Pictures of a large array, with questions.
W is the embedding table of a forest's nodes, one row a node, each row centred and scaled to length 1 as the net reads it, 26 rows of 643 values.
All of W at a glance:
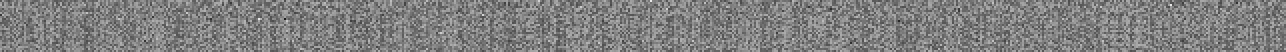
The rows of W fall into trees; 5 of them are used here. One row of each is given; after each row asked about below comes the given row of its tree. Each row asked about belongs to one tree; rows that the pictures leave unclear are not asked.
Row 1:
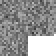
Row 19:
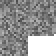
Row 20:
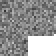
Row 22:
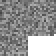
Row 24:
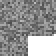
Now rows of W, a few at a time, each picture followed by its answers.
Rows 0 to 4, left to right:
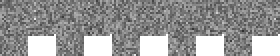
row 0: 19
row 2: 1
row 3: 24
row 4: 22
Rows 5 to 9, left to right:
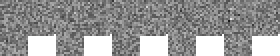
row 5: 22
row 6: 1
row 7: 20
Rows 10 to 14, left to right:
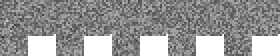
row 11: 22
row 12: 19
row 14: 20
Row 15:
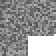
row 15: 22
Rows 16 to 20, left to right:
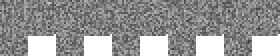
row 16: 20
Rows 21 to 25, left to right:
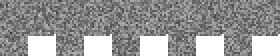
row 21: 24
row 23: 20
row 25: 22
